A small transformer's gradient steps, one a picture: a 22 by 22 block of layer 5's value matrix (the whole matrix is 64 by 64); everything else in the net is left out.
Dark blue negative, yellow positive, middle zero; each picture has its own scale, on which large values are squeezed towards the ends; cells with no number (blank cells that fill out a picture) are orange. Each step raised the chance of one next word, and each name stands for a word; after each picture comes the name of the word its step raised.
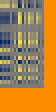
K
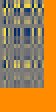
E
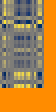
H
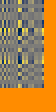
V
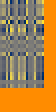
H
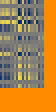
H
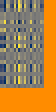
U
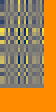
V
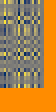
H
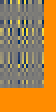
V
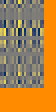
V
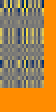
E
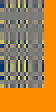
U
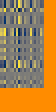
E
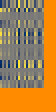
E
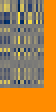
K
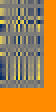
H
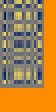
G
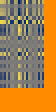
H
